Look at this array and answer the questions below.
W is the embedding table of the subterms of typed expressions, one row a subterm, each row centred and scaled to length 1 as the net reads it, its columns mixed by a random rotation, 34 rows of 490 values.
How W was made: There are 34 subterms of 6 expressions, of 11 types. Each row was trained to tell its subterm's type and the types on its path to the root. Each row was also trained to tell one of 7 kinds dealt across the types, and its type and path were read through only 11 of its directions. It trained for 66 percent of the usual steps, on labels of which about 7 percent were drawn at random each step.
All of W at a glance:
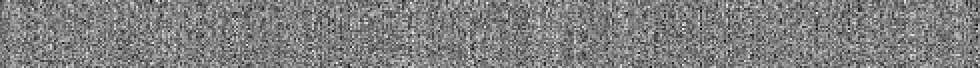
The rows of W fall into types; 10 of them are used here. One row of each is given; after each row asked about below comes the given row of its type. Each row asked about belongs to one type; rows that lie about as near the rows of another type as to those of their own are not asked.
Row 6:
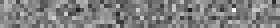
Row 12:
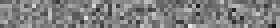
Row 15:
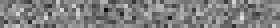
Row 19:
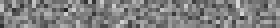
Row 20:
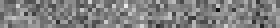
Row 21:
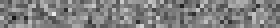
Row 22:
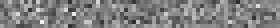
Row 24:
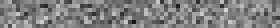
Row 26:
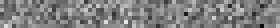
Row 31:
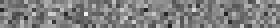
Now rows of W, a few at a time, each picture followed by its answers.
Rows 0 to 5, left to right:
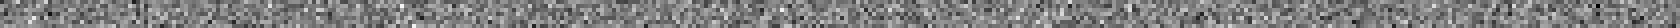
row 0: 19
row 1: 19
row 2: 19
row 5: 12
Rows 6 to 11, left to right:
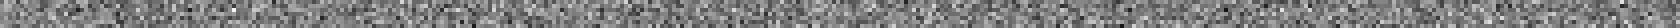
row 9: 12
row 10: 19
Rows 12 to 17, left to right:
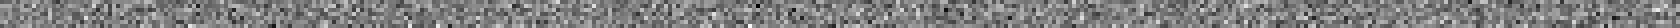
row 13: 31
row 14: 12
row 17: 6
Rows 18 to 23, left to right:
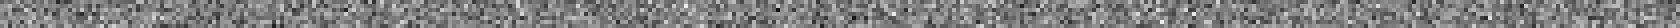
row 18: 12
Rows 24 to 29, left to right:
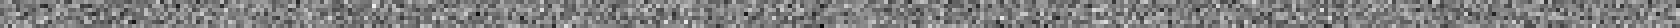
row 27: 6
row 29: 20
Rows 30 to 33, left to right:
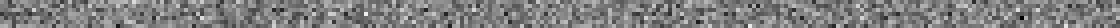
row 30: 21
